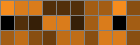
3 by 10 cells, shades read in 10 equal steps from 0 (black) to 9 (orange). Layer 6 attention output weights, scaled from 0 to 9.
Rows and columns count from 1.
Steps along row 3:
up down down up same down up same down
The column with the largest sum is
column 8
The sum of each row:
60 43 62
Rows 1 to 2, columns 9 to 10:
9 5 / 0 6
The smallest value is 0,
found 2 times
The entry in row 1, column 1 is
9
